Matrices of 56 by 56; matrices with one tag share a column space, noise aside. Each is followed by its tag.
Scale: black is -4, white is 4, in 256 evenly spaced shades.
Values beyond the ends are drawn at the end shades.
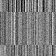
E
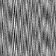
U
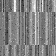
E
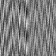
U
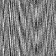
U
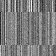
E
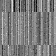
E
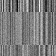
E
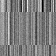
E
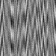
U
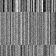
E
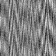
U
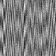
U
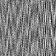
U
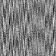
U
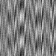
U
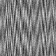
U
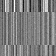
E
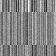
E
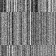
E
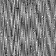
U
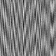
U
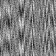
U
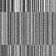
E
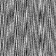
U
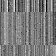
E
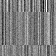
E
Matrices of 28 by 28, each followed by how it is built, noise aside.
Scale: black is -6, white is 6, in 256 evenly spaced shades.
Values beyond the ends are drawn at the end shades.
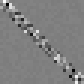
banded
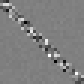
banded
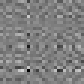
low rank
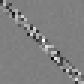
banded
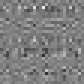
low rank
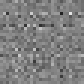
low rank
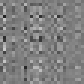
low rank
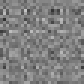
low rank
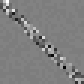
banded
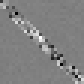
banded
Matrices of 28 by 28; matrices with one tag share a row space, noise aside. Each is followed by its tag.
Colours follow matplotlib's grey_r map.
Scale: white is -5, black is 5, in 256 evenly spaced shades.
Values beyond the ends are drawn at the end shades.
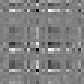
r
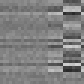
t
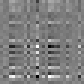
r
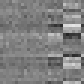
t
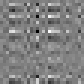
r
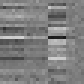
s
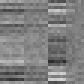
s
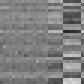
t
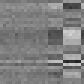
t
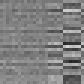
t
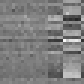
t
